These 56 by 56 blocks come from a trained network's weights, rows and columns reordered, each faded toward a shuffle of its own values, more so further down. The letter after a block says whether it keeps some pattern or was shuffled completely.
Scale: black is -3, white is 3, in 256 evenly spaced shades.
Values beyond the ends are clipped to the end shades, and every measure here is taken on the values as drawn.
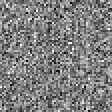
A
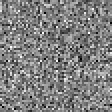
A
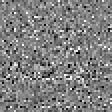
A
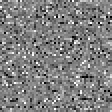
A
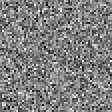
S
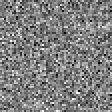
S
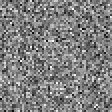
A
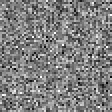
A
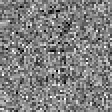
A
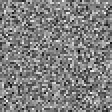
S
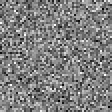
S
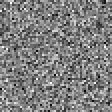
S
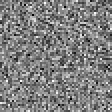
S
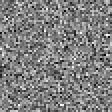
S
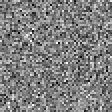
A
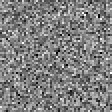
S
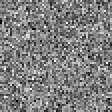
S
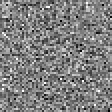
A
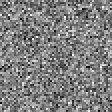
S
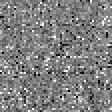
A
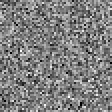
S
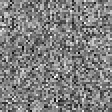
A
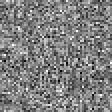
A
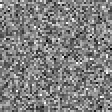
S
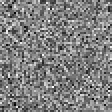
S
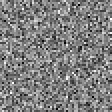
S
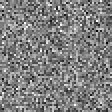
A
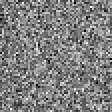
S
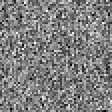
A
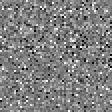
A
